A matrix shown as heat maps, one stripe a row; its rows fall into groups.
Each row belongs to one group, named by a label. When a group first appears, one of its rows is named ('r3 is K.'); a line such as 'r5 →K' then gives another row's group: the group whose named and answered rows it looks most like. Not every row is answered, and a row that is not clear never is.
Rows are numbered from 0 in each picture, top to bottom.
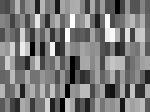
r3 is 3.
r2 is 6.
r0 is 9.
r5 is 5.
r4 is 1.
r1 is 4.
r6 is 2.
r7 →6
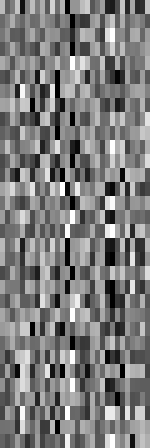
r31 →6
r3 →5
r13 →2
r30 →3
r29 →6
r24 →5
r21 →9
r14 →1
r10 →1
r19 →5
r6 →3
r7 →3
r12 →6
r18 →2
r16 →6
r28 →9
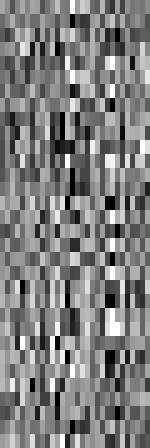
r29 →9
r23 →1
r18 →9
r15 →1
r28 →3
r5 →4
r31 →2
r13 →5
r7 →9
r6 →1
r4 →6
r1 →5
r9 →6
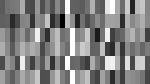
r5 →4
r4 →6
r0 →6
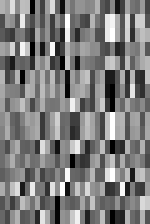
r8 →1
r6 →2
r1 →6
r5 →2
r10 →9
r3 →3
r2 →6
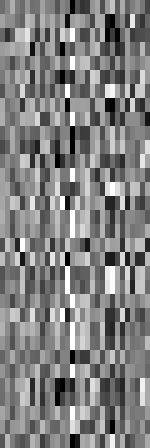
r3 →3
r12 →4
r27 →3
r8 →4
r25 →5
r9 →5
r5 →3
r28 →3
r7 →2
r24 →4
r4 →4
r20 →6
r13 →1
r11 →3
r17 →6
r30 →9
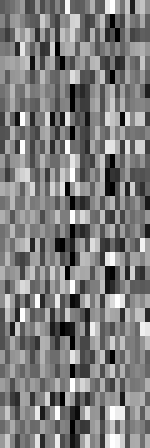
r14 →5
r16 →5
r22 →6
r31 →1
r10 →6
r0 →6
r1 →9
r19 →2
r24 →5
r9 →5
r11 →9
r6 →5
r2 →9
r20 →9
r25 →9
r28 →6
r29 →1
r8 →6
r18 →1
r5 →9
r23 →3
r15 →4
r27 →4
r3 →3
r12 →9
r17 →3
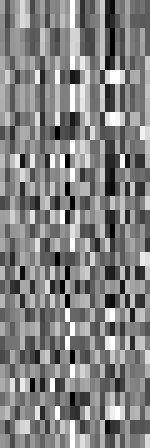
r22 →6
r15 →2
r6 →4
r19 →2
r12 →9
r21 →2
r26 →4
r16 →9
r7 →4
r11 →2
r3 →9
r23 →4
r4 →4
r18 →3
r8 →1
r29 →1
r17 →4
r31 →4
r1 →9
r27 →3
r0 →9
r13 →2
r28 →5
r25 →5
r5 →1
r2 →9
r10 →4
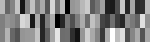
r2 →1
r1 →3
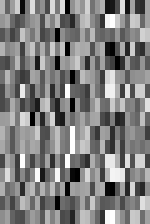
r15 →1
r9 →4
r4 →9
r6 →6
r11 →6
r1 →1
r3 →2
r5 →1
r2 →3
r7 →5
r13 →2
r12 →1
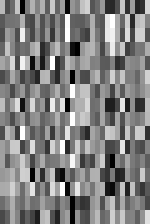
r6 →4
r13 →2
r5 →5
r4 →3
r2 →6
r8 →4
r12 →3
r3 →1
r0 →2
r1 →6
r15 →5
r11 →9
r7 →2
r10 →2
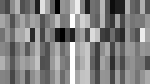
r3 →4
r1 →4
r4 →4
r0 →9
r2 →3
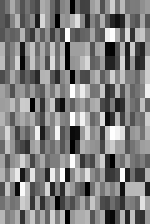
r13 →6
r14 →3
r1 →9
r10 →1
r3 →2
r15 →2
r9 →1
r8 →4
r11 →9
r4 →2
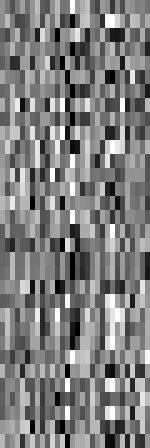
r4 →6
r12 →3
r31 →2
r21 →6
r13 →9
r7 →2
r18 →5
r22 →1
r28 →3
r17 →6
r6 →5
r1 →1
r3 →5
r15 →4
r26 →2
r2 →9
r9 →2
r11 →4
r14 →3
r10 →1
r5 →2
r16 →1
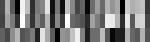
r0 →6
